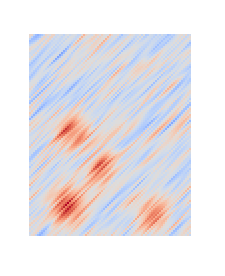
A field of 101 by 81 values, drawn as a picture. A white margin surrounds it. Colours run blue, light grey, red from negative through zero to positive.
Bumps: four. Lone odd cells: none. Average level on the scale: 50%. Odd rows or columns: none. Ninth with the highest average: bottom left. Mirror symmetry: none.
